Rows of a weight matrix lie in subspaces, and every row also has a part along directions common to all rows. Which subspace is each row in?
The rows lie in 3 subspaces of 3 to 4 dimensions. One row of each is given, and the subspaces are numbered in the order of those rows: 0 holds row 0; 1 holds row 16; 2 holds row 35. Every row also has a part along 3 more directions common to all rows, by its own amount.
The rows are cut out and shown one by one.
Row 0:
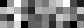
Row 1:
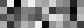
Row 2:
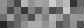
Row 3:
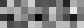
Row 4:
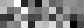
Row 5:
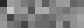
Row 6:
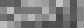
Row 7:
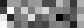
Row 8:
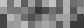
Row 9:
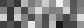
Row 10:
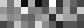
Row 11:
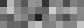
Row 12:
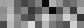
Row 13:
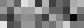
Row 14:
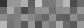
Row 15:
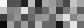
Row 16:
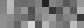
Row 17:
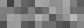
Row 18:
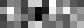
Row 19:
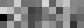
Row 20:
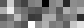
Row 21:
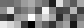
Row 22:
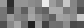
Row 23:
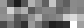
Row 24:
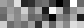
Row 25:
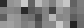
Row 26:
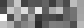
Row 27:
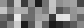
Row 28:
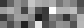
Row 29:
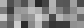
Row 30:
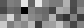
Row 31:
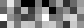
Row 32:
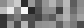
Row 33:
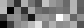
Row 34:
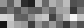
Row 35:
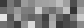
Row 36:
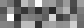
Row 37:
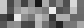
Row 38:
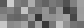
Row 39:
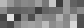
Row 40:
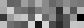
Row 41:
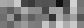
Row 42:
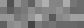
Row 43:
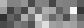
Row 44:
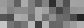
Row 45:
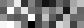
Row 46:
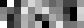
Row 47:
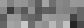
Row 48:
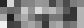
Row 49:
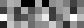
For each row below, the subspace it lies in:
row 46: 2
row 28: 1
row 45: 2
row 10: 0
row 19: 0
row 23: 0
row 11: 1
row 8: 0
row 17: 1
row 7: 2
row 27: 0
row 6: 2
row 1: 2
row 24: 2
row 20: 1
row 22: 1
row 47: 0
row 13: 1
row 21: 2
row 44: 1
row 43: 2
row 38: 2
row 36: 0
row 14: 0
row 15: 0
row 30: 0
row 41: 2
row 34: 1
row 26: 2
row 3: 1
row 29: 0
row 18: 1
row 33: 2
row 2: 2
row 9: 2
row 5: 0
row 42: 1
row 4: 0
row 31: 1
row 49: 1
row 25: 0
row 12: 1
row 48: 2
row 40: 1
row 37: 0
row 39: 2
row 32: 0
